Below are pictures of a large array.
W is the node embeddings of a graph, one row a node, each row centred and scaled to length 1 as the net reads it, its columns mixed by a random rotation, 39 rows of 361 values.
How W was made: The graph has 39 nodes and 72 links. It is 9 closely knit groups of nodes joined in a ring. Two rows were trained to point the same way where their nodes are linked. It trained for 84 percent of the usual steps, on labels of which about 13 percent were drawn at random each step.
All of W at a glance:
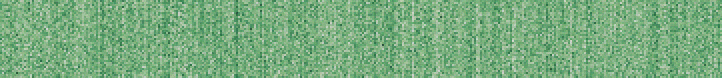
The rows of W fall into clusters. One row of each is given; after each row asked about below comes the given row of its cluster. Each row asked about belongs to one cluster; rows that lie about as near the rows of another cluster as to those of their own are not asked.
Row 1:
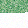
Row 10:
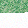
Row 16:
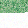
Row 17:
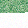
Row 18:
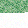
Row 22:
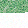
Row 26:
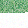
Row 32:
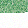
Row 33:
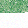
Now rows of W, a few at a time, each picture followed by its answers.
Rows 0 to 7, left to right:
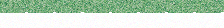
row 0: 16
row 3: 26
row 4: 10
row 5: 18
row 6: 1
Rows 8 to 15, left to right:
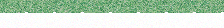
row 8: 18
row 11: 16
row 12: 22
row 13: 22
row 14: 33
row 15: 1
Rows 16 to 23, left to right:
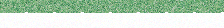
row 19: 10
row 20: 33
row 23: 10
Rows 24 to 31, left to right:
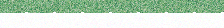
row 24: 32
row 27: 16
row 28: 18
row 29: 10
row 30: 33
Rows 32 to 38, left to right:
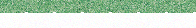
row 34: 22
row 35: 18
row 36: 17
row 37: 1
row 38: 1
